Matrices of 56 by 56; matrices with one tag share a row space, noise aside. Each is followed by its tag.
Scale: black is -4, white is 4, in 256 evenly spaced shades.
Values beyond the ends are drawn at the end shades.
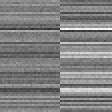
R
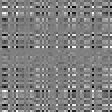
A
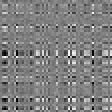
A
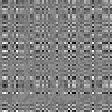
A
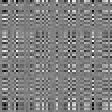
A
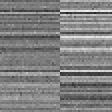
R
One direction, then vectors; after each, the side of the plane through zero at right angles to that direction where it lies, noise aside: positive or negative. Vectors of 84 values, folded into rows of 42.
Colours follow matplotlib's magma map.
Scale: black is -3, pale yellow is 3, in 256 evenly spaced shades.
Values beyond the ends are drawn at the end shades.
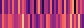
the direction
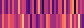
positive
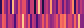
positive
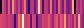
positive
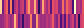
negative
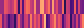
negative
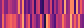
positive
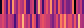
positive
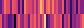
negative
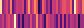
negative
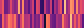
positive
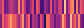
positive
